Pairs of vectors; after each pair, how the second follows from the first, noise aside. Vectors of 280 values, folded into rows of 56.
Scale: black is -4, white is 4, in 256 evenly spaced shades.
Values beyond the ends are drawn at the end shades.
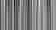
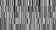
sign-scrambled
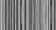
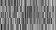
sign-scrambled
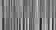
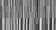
negated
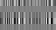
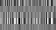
negated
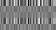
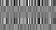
negated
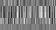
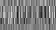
negated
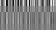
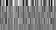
sign-scrambled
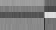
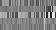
sign-scrambled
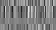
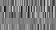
sign-scrambled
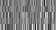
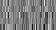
negated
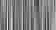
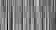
negated
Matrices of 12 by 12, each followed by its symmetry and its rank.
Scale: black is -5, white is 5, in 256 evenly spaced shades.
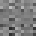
neither, rank two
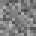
antisymmetric, full rank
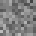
antisymmetric, full rank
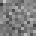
antisymmetric, full rank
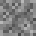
symmetric, full rank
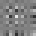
symmetric, rank one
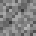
symmetric, full rank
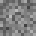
symmetric, full rank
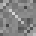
symmetric, full rank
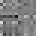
neither, rank two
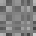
symmetric, rank one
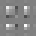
symmetric, rank one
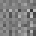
neither, rank two
